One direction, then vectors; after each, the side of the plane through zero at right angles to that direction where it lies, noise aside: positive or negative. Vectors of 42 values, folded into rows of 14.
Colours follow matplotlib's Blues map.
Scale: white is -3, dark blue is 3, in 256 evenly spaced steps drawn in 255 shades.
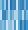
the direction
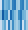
positive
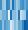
positive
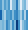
negative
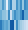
negative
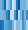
negative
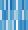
positive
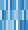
positive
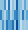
negative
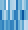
negative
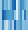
positive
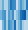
positive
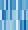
positive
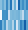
positive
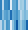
negative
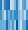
negative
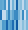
negative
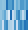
positive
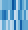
positive
